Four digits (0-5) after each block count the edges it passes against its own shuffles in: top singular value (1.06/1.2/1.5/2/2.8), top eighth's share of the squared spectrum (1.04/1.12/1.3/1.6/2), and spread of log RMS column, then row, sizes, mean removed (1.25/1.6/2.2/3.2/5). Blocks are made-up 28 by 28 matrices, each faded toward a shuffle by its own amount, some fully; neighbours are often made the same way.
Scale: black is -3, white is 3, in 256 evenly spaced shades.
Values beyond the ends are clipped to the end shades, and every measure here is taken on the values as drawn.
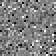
0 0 0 1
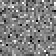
1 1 0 0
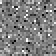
0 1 0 0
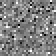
0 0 0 0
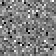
2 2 0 0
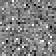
1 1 0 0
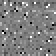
2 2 0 0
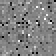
2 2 0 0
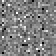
1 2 1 0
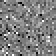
0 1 1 0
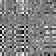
4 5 3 3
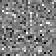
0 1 0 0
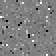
0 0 0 0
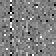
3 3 1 0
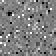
0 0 0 0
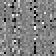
2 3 2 0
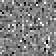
1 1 0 0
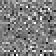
3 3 1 1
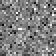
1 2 0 0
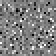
3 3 1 1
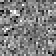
3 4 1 1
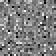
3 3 1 1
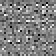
3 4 1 1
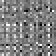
4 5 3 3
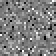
0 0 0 1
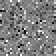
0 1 1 0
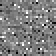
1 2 0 0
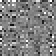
3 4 2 1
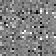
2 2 2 2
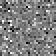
1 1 1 1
